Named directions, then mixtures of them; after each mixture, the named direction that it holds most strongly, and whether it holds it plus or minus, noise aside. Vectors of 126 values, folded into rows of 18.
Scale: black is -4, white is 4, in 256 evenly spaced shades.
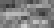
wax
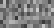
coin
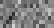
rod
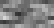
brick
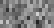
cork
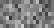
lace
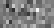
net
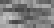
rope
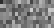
rod, plus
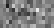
net, plus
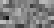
brick, minus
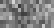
lace, minus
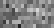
net, plus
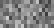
lace, plus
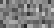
coin, plus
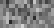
net, plus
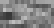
rope, minus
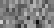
cork, plus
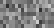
coin, plus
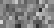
cork, plus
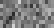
rod, plus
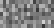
coin, minus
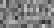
coin, plus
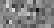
net, minus
